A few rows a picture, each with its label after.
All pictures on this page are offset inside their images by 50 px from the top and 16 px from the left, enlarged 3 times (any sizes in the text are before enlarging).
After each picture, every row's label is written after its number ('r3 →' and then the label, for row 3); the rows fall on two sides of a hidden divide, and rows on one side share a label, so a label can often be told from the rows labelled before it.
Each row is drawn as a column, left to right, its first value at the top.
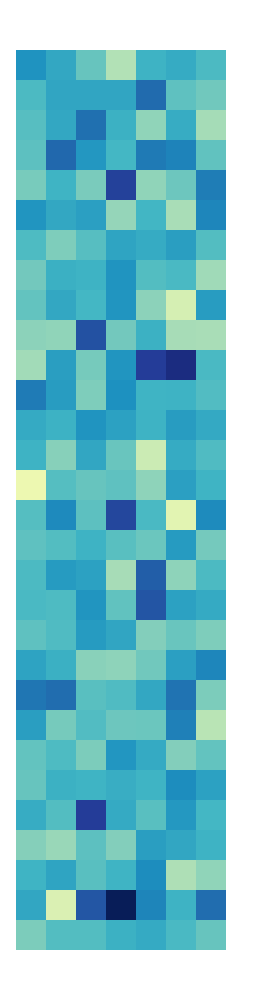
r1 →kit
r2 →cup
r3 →kit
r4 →kit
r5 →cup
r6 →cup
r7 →kit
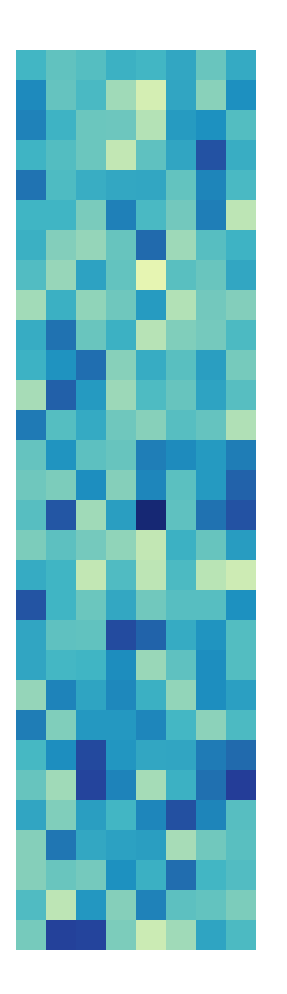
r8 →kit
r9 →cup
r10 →cup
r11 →kit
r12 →kit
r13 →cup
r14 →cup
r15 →cup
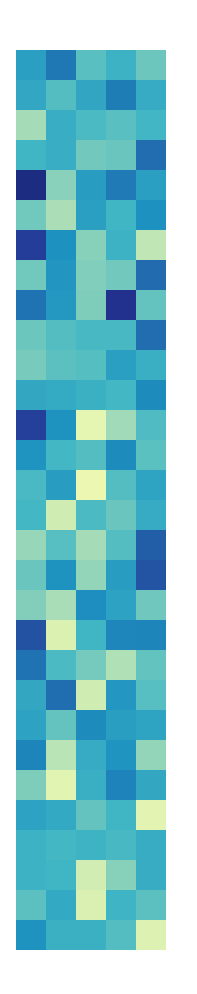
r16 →kit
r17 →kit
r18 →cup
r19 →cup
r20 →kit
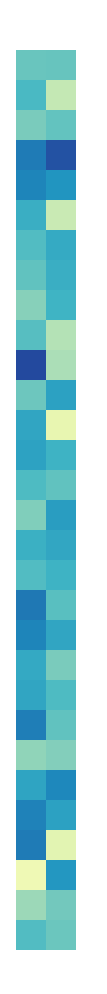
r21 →cup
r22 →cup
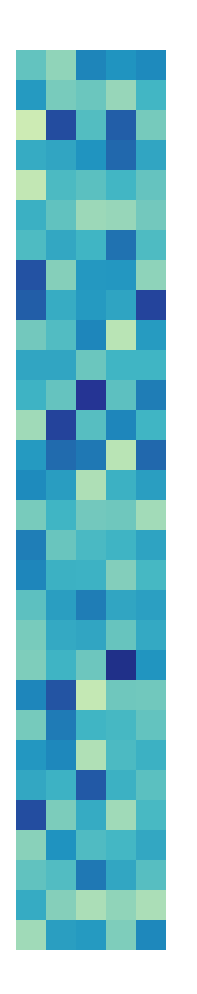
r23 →cup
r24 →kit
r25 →cup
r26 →kit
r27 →cup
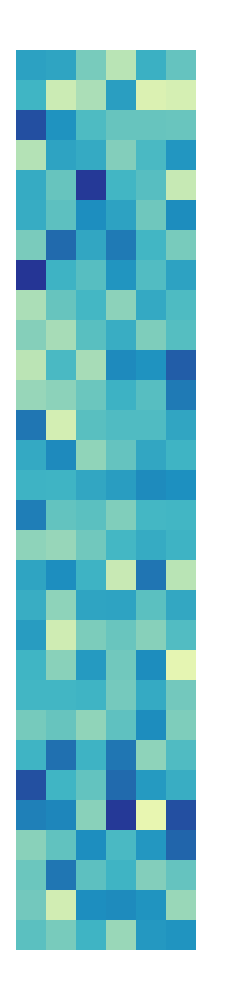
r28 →kit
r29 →cup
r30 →kit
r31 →cup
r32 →kit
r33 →cup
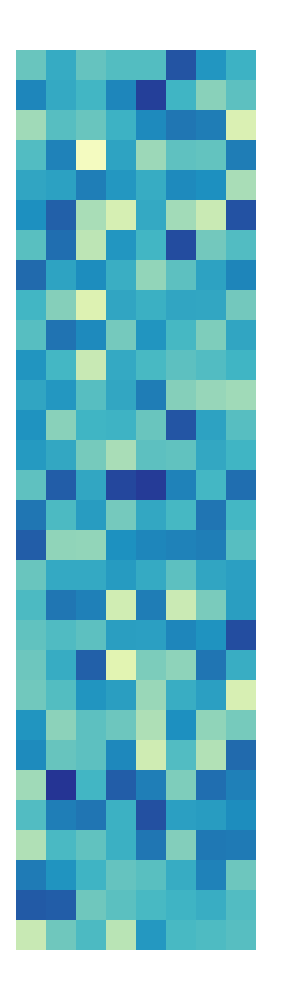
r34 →kit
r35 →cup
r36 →kit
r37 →cup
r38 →cup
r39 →kit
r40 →kit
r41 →cup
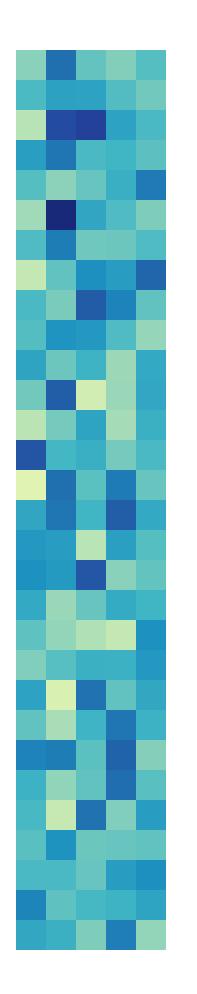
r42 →cup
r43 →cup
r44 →kit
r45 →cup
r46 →kit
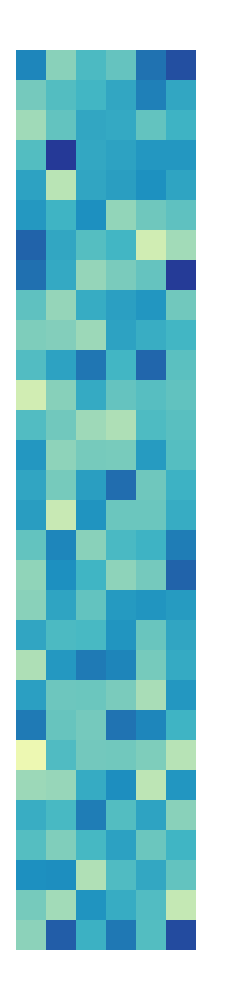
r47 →kit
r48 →cup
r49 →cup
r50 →cup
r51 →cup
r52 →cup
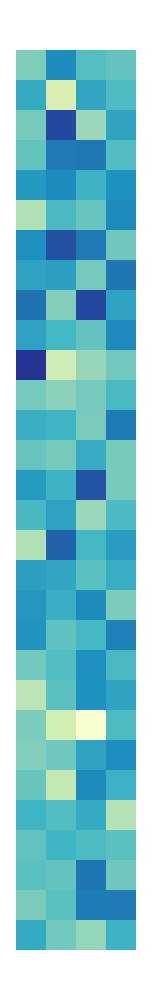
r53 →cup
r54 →kit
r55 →cup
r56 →kit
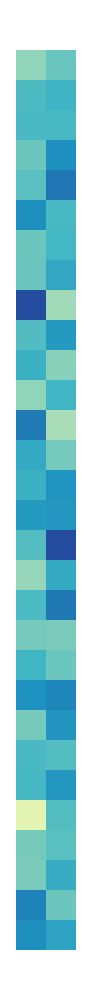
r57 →kit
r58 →cup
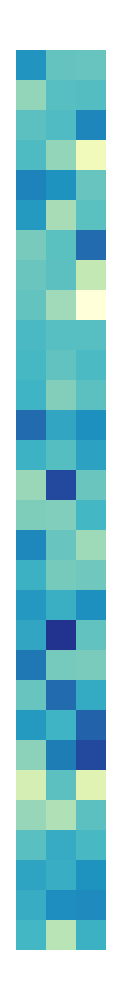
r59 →kit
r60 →kit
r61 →kit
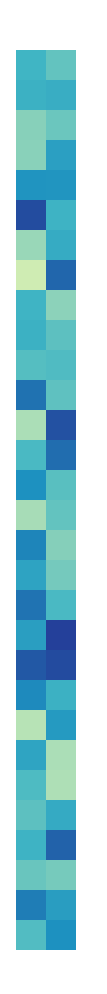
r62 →cup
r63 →kit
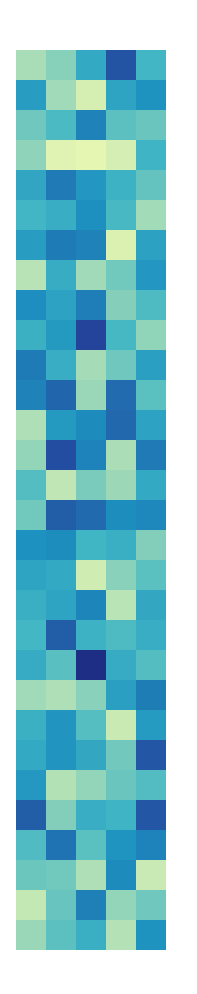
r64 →cup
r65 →kit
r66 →kit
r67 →kit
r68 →cup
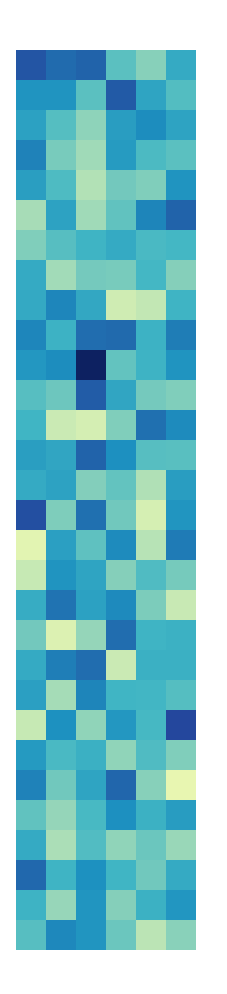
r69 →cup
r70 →cup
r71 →cup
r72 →cup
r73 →kit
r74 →kit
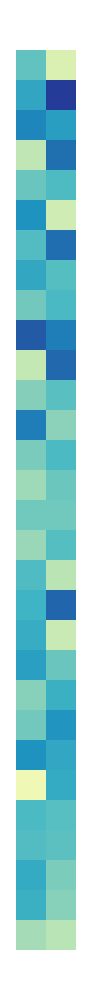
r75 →kit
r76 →cup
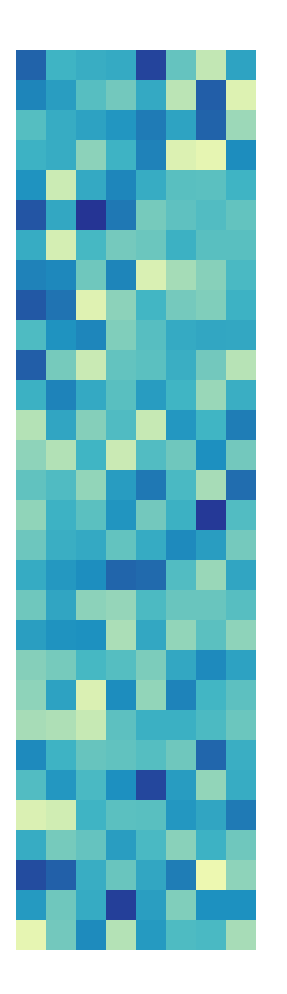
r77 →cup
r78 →cup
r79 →kit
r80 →kit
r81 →cup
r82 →kit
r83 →kit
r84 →kit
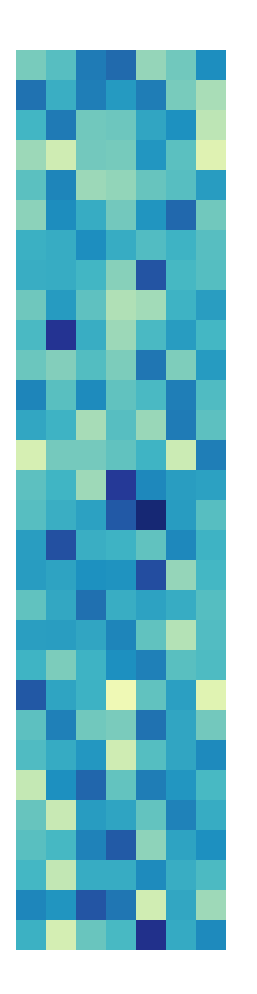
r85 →kit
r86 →kit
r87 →cup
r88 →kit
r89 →cup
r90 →kit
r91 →cup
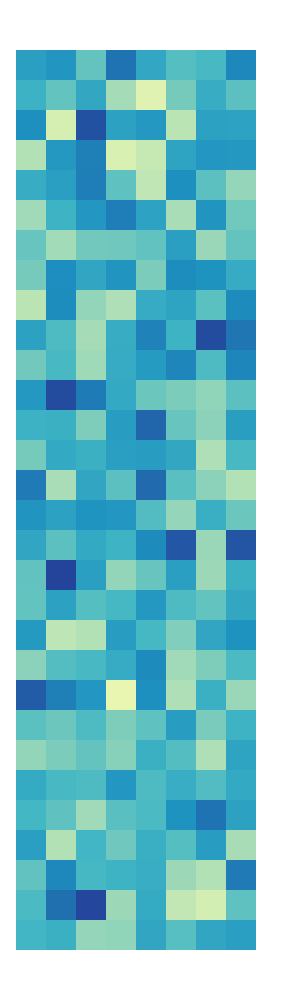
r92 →kit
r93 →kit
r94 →kit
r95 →kit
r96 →kit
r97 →cup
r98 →cup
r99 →cup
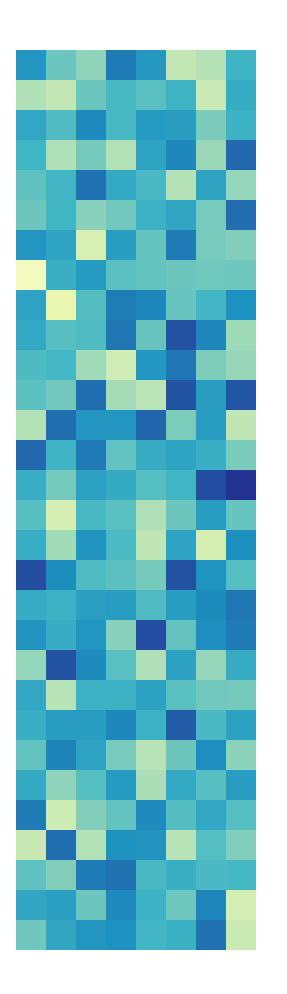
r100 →cup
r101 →kit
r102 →kit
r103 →kit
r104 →kit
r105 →cup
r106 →kit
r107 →cup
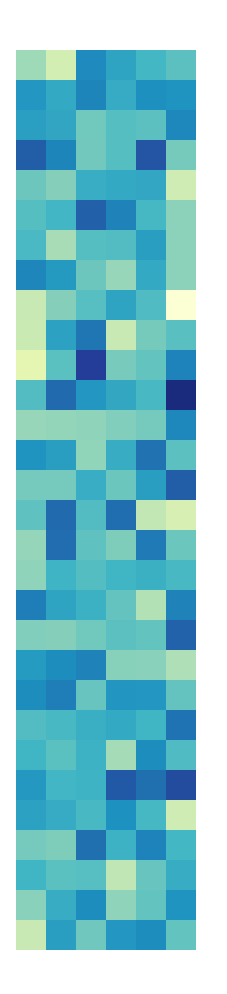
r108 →cup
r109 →cup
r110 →cup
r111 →cup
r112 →cup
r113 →cup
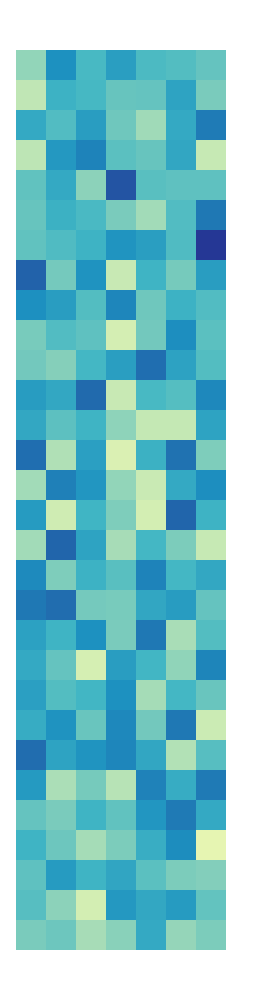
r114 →kit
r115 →cup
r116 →cup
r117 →kit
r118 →cup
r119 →cup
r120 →kit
